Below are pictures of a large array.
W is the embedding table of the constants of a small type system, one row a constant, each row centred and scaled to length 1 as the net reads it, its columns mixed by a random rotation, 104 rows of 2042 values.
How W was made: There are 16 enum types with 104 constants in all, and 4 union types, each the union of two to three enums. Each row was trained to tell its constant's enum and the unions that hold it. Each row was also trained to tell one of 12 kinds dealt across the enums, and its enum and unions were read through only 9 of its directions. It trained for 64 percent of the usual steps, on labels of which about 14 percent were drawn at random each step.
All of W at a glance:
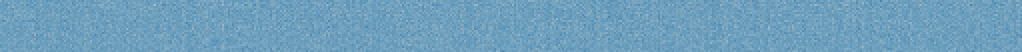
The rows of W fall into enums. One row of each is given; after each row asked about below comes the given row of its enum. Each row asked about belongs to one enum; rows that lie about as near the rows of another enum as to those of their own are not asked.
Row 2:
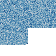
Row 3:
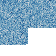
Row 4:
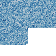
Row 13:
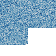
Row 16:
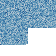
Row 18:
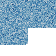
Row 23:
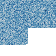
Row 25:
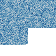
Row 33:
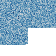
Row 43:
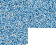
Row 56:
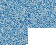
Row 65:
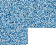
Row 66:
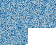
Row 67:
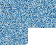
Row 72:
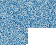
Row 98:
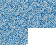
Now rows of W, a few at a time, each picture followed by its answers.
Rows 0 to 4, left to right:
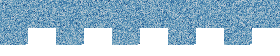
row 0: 56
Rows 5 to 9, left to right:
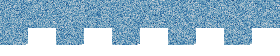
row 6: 66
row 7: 33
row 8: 3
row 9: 3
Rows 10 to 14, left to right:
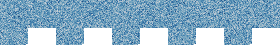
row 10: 72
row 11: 3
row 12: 72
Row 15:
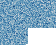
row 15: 56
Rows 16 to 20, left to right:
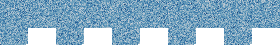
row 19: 43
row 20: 72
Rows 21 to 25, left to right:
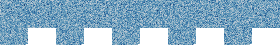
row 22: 56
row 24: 56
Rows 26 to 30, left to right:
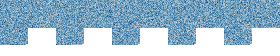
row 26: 33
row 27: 23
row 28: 65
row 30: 67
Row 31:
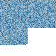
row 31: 72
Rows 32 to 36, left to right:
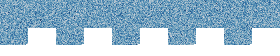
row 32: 65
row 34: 33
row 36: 4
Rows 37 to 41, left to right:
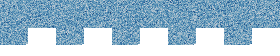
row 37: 65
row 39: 23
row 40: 3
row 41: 13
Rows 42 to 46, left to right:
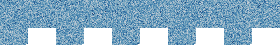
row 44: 56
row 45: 67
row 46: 65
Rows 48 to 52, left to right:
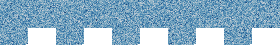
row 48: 33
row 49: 65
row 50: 43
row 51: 3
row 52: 4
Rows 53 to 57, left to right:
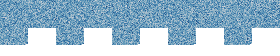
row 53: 43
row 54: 33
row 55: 2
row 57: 67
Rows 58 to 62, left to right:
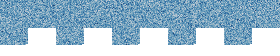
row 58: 18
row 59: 72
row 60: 43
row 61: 3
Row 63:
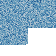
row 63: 98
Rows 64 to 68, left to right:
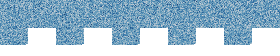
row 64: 72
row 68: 66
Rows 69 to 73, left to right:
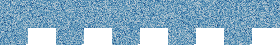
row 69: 66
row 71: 66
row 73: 18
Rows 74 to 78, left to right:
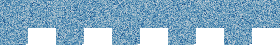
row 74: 4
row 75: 65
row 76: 18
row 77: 43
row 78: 33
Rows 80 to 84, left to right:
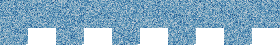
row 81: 23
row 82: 18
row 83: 98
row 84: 98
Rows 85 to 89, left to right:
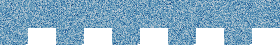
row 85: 33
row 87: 3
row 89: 43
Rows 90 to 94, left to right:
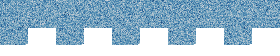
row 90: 4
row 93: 18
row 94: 66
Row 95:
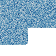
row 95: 67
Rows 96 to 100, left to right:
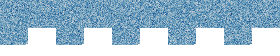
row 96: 18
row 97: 66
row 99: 67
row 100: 67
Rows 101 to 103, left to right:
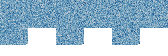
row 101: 67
